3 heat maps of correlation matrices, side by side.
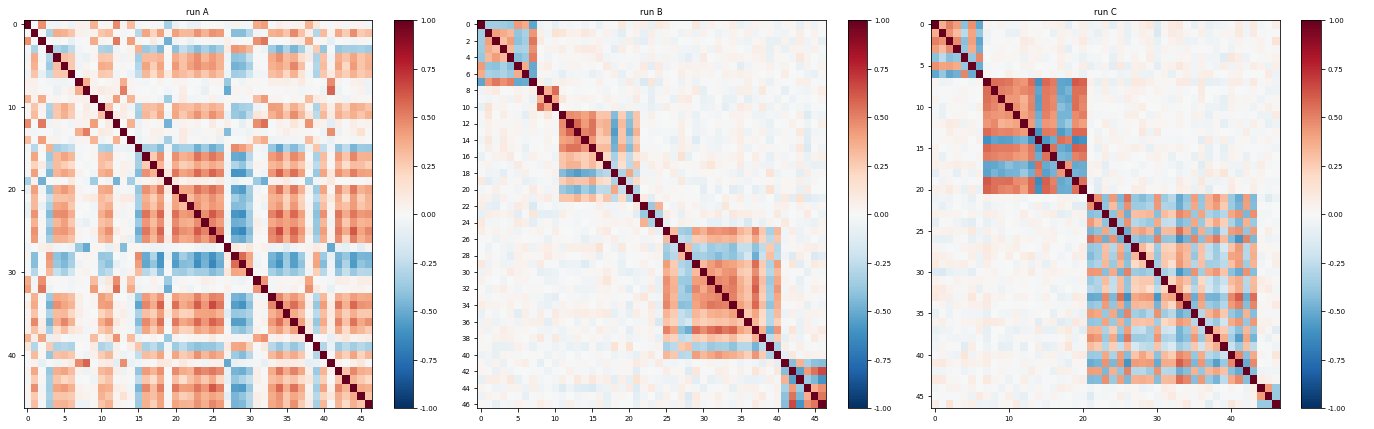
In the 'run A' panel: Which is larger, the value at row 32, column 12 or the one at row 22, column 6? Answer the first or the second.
the first
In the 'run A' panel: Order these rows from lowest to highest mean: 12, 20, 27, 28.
28, 27, 12, 20
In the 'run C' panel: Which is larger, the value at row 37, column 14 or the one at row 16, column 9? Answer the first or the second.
the second
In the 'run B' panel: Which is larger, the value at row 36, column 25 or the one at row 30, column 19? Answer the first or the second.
the first
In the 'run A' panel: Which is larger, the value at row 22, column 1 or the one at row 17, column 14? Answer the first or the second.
the first
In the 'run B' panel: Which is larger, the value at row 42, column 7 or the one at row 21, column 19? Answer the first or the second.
the second
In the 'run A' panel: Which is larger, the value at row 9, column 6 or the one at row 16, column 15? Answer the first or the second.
the first
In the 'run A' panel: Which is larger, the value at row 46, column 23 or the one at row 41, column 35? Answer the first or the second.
the first
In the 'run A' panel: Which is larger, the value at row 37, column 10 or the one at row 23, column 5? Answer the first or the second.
the second
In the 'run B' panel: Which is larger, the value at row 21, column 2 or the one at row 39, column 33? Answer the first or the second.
the first
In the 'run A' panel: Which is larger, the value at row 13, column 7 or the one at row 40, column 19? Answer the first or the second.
the first
